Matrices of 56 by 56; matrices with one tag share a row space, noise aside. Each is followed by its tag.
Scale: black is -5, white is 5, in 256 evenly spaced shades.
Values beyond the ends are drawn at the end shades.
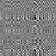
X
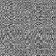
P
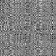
P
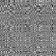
P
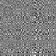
X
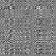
P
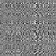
X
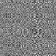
X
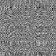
P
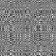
P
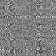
P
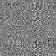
X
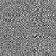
X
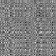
P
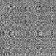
P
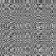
P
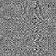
X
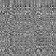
P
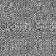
P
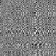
X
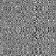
X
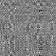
P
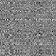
P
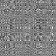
P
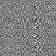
X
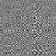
X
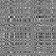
P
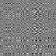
X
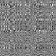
P
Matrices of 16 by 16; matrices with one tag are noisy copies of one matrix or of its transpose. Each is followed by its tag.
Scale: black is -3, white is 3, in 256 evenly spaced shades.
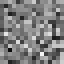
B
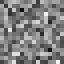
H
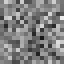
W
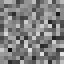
B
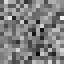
W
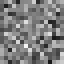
B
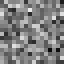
H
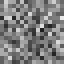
W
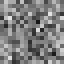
W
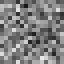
W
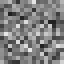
B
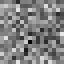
W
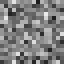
H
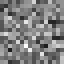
B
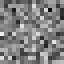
B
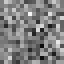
W
